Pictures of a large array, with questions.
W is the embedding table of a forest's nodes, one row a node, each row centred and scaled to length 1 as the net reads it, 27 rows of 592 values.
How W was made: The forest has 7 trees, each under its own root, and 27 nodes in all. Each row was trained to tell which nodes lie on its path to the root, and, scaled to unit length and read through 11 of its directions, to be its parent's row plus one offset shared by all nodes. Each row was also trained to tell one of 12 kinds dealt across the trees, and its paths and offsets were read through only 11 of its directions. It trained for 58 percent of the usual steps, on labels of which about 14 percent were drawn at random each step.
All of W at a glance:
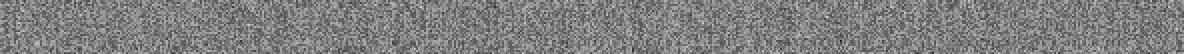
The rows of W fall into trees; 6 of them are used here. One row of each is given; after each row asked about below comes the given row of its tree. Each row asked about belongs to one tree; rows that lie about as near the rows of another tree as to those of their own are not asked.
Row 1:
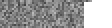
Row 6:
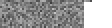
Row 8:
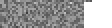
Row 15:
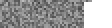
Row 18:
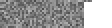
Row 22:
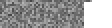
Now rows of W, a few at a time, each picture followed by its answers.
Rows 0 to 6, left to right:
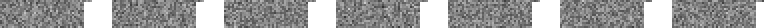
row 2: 22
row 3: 15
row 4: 15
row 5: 8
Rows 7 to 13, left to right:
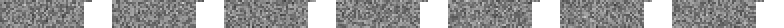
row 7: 8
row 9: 1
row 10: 18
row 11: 15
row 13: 6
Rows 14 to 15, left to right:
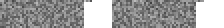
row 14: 18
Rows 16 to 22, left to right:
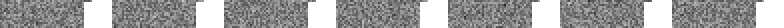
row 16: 8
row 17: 1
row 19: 1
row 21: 18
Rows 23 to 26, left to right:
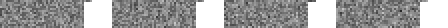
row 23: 6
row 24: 15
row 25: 18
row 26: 1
